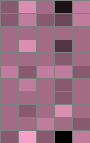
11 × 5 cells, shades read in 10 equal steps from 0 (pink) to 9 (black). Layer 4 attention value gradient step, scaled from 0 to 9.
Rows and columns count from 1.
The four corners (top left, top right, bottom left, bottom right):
4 2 4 2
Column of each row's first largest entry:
4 4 1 4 4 2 4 4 2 5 4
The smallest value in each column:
2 0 2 1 2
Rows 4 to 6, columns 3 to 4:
3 6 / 3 4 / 2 2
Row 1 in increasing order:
1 2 3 4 8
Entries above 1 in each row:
4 5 5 4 5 5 5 5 4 5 4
